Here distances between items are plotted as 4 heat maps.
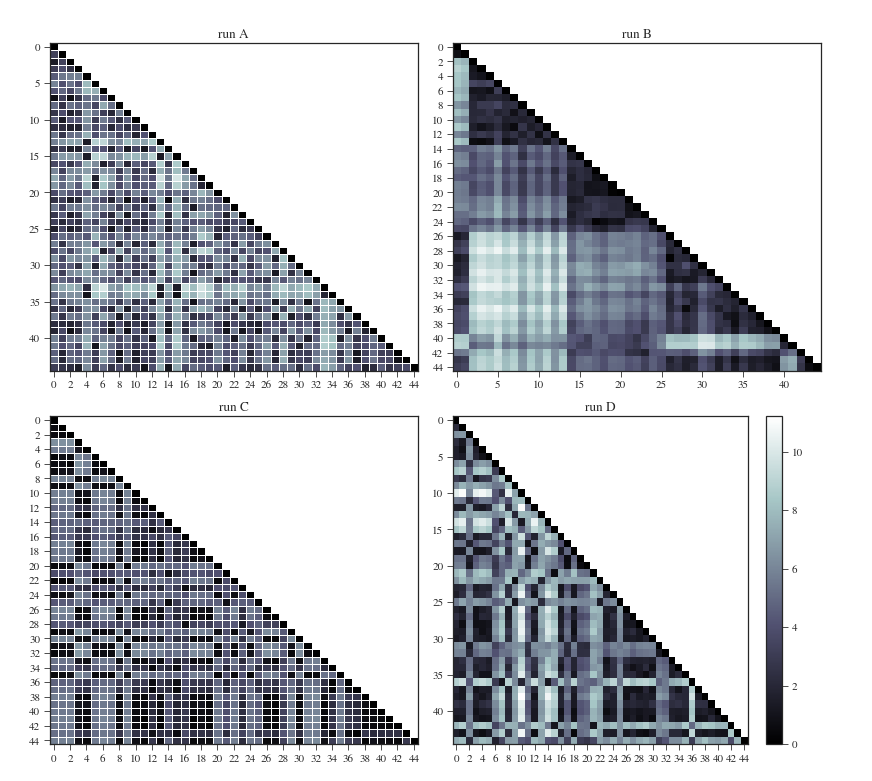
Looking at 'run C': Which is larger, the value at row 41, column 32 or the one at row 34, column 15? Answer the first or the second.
the first
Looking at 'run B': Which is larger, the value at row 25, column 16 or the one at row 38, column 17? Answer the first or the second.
the second
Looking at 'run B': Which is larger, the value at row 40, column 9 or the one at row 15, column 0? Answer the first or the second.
the first
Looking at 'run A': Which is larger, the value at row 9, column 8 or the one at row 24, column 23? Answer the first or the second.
the first
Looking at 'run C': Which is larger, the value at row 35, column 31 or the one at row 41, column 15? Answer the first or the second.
the second
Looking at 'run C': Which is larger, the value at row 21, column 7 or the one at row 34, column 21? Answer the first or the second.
the first
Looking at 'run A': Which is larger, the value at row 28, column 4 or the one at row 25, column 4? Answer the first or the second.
the first
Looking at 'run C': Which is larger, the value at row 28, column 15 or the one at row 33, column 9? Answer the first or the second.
the second
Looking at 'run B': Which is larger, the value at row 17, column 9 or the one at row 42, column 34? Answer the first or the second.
the first
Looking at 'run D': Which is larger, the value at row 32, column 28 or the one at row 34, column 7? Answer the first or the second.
the second
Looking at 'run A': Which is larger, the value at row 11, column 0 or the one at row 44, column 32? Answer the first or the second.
the second
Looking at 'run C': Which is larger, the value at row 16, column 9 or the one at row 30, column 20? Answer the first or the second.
the second
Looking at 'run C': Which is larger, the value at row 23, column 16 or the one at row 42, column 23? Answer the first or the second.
the second
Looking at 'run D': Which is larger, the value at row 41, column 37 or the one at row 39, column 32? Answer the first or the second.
the second
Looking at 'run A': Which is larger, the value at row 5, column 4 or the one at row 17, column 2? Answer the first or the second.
the first
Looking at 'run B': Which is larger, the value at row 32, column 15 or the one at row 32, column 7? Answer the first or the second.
the second
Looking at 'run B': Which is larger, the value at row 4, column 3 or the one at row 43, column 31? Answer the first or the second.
the second
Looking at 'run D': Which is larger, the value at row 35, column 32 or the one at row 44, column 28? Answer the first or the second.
the second
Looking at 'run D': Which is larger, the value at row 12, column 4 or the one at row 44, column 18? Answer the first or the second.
the second
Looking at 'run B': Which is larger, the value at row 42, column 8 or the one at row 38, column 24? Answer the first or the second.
the first
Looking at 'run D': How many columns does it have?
45
